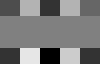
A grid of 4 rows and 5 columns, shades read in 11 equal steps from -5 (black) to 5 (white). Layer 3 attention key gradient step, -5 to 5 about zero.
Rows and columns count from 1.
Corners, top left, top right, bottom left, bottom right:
-2 -1 -3 -3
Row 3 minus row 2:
0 0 0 0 0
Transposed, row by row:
-2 0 0 -3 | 2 0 0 4 | -3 0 0 -5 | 2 0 0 3 | -1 0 0 -3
